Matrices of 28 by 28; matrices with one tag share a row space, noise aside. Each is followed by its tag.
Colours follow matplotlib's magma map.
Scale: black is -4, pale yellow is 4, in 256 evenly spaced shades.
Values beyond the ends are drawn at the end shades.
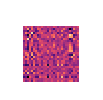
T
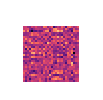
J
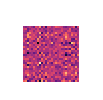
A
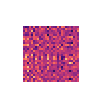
T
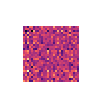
T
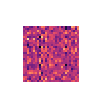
A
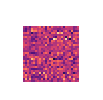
J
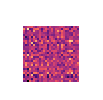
T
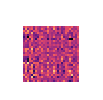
T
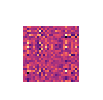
A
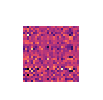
T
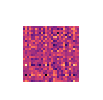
J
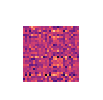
J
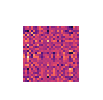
T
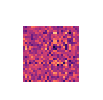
J
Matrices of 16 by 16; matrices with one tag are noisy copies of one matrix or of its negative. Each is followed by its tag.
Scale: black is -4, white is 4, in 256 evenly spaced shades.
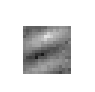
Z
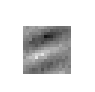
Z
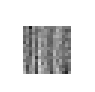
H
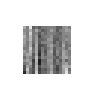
H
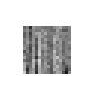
H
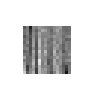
H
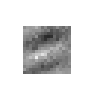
Z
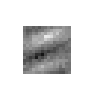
Z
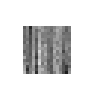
H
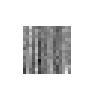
H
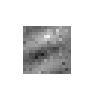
Z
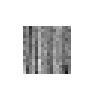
H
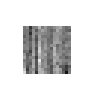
H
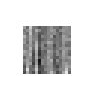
H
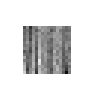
H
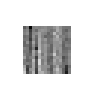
H
